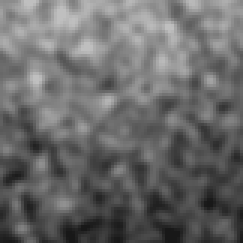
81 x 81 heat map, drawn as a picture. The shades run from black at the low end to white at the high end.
The field is mottled with small blotches. No single row or column stands out from its neighbours. There are no regular stripes. There is an overall slope up to the top.
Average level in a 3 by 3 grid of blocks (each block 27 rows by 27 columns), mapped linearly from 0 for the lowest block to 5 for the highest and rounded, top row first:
554 / 332 / 100
